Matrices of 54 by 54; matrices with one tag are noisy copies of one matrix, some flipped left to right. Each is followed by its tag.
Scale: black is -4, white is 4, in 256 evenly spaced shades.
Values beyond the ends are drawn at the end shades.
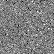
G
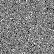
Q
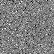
G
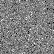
Q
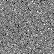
G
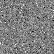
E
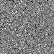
G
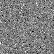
E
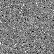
E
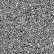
E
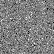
Q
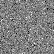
Q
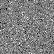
Q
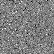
G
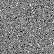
E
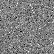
E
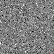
E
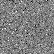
G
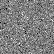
Q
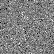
Q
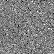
G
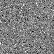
E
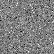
E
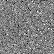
G
